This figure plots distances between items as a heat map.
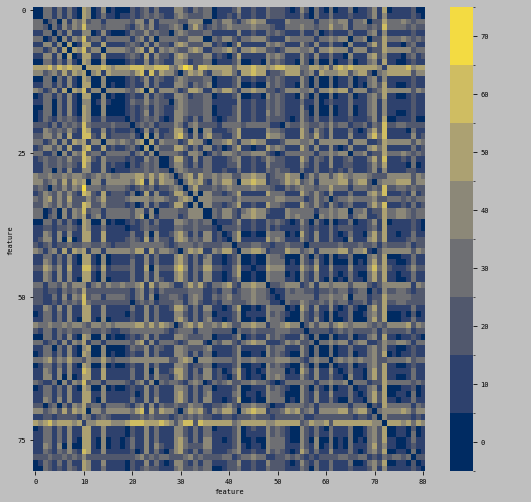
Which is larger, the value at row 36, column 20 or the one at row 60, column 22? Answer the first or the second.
the first
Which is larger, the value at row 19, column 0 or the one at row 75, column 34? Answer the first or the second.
the second
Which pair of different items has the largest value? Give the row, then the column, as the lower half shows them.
31, 10
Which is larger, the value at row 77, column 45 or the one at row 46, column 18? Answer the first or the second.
the first
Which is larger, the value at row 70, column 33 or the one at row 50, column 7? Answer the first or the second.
the first
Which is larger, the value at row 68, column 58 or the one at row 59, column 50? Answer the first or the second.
the first
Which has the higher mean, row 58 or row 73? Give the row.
58
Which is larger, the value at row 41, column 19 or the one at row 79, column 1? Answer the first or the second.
the first
